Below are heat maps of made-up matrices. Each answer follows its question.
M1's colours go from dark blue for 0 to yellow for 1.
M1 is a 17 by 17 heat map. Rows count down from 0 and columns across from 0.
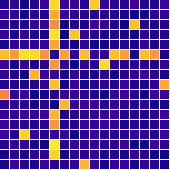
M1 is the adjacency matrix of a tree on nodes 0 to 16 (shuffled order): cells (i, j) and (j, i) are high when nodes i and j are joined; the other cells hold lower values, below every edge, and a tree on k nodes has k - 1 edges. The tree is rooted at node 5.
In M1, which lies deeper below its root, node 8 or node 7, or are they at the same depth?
node 7
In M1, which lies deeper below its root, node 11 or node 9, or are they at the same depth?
node 9
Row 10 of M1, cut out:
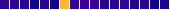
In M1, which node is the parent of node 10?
6
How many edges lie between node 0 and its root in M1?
1
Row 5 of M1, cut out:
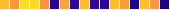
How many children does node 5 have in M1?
11
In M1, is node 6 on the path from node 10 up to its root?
yes
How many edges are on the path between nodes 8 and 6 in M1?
2
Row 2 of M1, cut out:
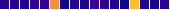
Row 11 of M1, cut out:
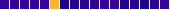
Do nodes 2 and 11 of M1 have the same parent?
yes
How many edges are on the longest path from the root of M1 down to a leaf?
2
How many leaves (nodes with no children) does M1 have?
11
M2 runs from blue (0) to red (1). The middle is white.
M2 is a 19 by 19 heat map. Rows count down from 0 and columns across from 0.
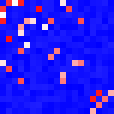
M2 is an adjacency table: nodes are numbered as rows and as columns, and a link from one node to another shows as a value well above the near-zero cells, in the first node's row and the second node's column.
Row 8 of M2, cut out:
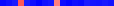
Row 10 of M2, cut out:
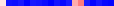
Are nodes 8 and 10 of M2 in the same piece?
yes
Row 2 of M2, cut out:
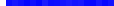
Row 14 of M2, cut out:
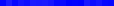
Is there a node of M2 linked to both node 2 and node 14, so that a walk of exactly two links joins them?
no
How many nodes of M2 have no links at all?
1
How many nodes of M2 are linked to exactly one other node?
9
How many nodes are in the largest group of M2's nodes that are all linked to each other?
2
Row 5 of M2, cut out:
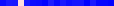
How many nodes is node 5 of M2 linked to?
1
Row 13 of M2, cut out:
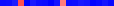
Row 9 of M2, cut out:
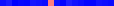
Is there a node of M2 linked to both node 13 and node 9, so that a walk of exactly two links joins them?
no
